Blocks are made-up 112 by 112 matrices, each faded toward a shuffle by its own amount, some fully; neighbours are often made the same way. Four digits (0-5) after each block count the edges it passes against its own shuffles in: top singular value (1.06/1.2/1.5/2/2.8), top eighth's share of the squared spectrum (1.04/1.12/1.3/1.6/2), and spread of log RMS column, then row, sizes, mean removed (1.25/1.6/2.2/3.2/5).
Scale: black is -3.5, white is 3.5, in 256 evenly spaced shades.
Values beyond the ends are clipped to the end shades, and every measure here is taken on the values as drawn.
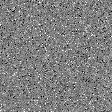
2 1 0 0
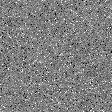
1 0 0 0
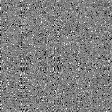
4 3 2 1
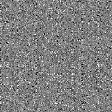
4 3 2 1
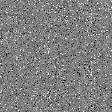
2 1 2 1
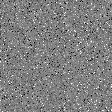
0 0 0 0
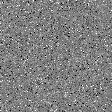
0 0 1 0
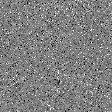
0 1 1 1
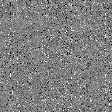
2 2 2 1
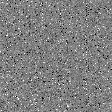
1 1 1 0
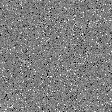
0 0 1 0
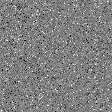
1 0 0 0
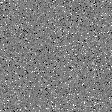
0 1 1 0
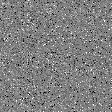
1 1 1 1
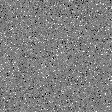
0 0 0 0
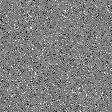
0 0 0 0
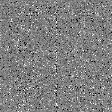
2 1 2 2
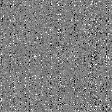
2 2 3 2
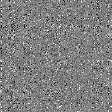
2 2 3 2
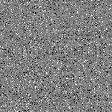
3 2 0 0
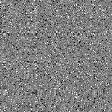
4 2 1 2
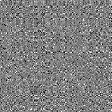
5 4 3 3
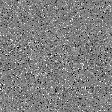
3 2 1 1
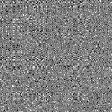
5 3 2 3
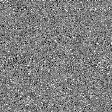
1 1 0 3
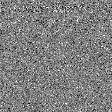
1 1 0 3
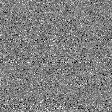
1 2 0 3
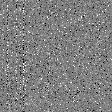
2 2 2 0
